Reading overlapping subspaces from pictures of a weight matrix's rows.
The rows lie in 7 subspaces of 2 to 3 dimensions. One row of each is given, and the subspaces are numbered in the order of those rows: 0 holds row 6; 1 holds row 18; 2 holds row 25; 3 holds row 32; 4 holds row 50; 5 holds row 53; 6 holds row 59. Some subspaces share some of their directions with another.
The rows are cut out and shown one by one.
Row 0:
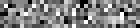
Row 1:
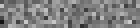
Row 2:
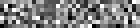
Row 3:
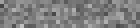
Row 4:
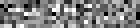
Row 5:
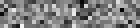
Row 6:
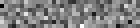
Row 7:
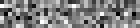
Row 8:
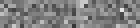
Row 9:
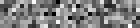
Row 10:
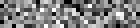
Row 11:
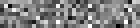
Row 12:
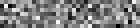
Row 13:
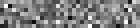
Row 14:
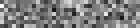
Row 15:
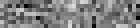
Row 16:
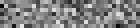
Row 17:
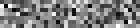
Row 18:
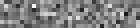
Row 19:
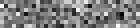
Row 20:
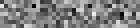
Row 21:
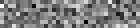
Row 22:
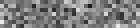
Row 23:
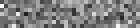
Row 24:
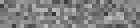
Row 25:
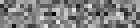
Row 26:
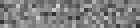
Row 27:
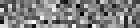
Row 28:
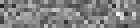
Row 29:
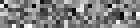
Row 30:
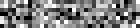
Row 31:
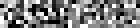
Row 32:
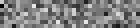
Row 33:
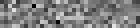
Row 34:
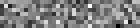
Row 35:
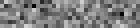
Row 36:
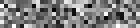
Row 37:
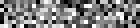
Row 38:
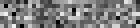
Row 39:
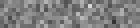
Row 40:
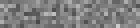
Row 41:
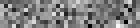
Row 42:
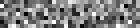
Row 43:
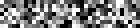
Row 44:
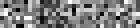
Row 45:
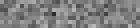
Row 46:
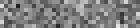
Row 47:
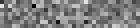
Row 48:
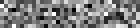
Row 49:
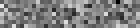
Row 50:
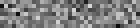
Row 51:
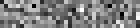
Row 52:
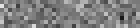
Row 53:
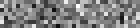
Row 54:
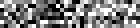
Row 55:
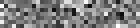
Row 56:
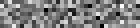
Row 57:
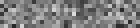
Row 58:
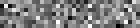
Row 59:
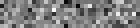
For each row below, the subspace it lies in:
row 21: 3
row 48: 2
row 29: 1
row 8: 6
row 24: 2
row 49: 4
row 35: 1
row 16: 5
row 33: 3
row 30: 3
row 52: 5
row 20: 1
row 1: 0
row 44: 3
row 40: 1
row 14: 4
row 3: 2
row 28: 3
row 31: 0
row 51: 1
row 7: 3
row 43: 6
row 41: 4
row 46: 5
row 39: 6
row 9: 2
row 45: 2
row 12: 4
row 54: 4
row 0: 6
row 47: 3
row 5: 6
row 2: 4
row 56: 5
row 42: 0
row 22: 0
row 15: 1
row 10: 6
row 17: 5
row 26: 1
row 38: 3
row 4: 1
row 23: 0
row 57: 6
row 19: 6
